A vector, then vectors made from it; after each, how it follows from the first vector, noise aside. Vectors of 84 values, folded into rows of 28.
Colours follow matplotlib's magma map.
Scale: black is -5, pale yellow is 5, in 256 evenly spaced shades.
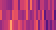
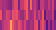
copied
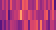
wrapped around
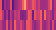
wrapped around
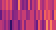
negated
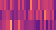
sign-scrambled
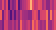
wrapped around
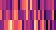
scaled up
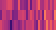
negated
